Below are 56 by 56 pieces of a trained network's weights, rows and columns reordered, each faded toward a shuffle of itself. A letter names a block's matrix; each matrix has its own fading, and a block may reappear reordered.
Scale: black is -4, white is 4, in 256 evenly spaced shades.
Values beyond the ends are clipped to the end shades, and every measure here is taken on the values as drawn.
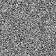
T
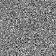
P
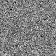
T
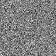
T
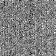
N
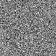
T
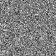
T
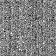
N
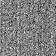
N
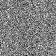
T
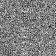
P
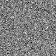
T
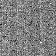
N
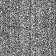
N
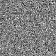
T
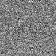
P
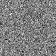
T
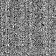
N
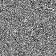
T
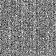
N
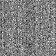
N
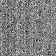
N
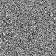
T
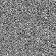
T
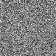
T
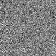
P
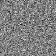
P
